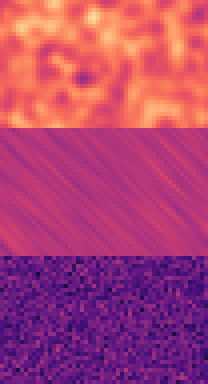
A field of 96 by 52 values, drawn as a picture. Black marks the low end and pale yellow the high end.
It is made of 3 by 1 panels. Panel 1,1: high, blotchy. Panel 2,1: middling, slanting down to the right, faint in contrast. Panel 3,1: low, fine-grained.
